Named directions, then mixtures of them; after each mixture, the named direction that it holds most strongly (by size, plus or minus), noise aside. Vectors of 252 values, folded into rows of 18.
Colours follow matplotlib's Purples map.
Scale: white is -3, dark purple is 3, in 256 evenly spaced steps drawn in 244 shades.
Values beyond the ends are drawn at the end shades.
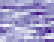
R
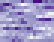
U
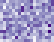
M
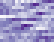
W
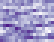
R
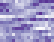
W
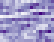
W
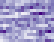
R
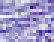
W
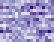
R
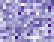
M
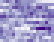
W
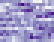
U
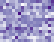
M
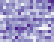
M
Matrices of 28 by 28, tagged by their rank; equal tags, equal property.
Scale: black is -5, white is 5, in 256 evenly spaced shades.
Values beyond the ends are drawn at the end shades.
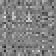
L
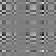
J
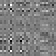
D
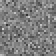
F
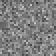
F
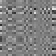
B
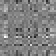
D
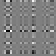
J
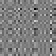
B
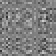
D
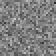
F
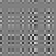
J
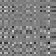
B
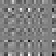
B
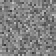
F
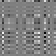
J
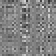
D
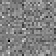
L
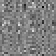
L
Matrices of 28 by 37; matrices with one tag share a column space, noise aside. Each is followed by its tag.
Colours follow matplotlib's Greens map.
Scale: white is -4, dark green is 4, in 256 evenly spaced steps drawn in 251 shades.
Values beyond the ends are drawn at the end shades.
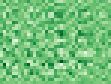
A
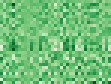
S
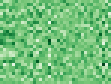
A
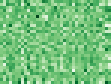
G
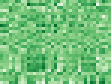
G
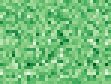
A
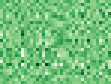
A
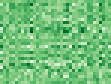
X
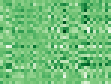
X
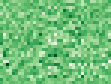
A
